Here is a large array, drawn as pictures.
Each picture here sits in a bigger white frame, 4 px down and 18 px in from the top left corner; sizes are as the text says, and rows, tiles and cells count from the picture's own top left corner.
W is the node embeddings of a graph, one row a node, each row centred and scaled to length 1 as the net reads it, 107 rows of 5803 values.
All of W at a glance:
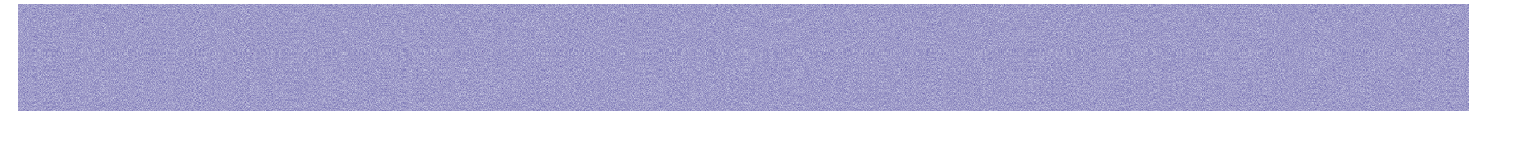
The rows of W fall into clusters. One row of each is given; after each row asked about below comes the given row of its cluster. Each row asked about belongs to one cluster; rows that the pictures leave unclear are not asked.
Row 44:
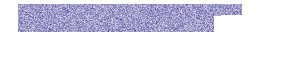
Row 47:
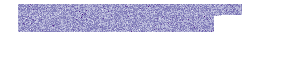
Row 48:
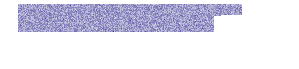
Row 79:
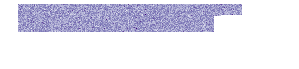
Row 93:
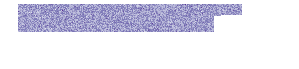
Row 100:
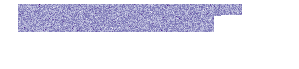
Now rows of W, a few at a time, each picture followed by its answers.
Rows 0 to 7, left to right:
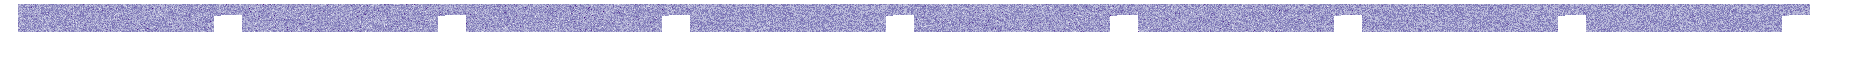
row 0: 93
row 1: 100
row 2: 93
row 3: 48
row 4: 47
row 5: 79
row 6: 48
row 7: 79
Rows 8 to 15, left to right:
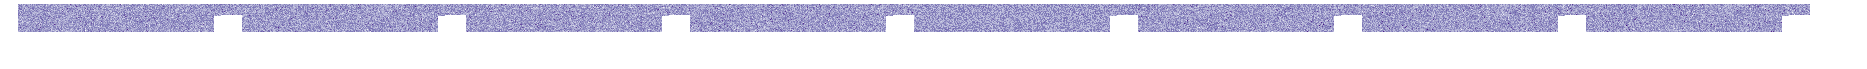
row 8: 79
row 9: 93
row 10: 47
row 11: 48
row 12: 44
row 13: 47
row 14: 93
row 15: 93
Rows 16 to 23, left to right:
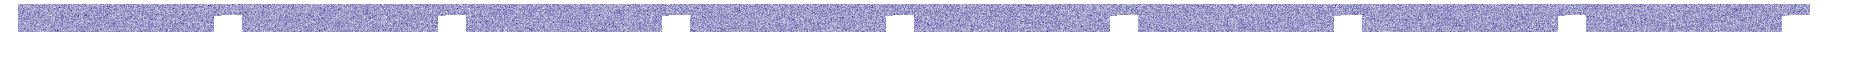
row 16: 100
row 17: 100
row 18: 93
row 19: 44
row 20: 48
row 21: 44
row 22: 100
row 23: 47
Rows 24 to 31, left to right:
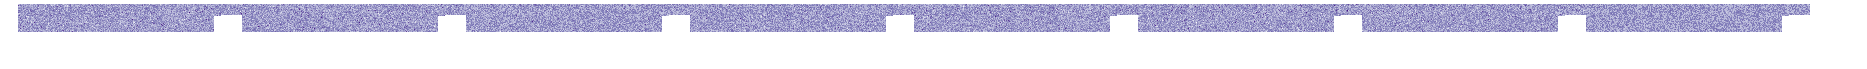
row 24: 48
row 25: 47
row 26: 79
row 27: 48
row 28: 48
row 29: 93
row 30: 79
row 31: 93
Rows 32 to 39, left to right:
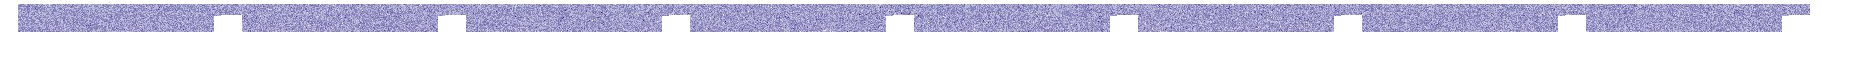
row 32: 47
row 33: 79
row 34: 48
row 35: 44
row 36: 93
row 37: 100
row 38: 47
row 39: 93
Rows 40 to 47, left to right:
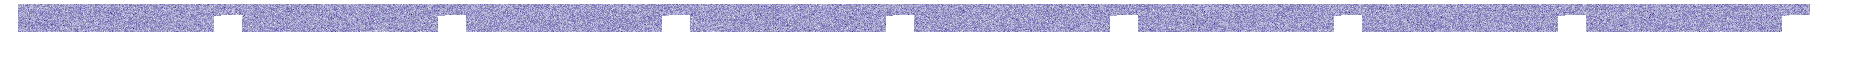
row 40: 48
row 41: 44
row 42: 79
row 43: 100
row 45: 47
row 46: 47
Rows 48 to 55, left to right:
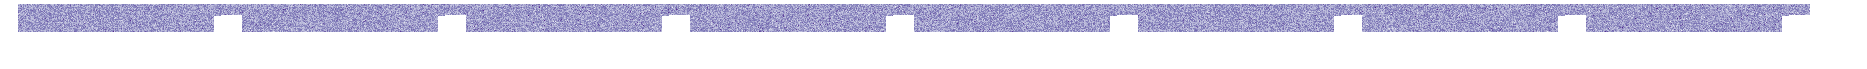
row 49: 48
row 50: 48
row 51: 47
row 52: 100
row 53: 48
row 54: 93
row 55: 93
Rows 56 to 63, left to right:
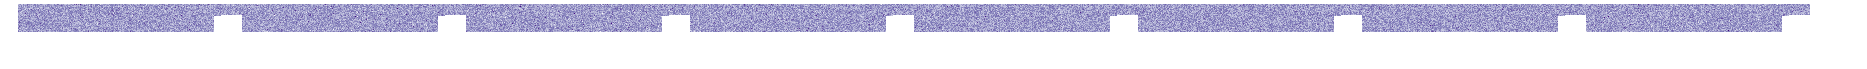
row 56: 48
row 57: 100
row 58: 47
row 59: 79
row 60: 48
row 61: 100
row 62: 47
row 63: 79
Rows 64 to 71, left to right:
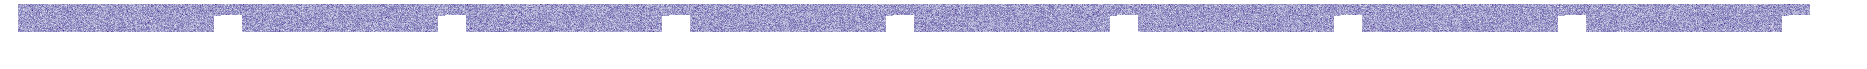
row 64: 44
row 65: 47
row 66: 47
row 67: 44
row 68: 48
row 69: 93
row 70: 44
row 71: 79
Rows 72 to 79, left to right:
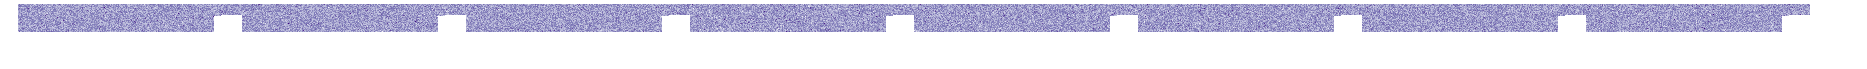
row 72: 47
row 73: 47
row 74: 44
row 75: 93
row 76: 79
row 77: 48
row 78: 48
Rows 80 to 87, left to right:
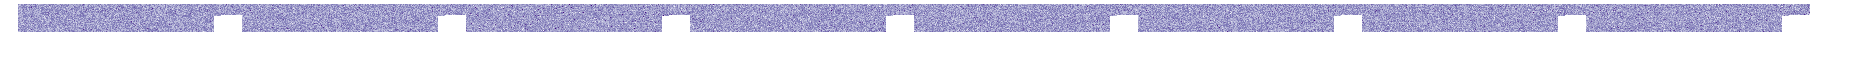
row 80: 93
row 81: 44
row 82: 100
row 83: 79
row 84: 79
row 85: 44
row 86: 48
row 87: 44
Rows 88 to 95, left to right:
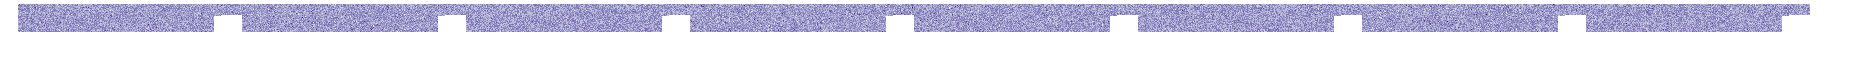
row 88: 47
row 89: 79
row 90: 79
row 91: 44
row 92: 100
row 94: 79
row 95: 48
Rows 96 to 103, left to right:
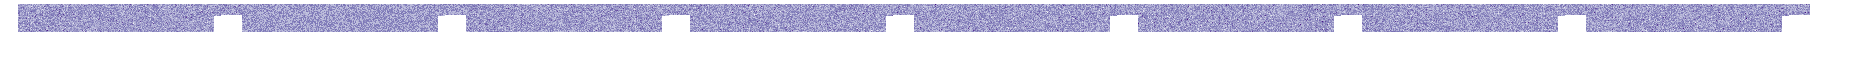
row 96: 48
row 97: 79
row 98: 47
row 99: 47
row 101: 93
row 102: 47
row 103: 100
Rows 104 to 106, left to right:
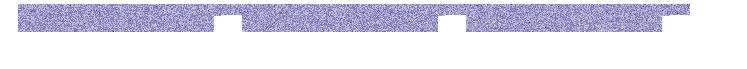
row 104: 48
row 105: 79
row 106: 44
